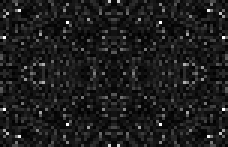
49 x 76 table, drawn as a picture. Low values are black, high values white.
It mirrors both left to right and top to bottom. Most values sit low, with a long tail of high ones. No seam splits the table. No row or column stands out. No overall slope runs across the table. Fine speckle covers the field. Overall the values sit about 10% of the way up the scale. No regular stripes run through it.
